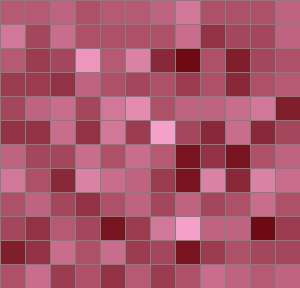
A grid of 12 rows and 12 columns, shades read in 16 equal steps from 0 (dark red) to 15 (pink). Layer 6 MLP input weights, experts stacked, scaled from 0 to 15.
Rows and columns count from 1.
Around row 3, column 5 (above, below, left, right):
7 7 14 12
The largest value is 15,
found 2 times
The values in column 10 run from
1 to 10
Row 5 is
6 9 10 6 11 13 7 9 9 10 11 2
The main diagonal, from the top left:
8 6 6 9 11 5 8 1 6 9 6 9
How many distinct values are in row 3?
9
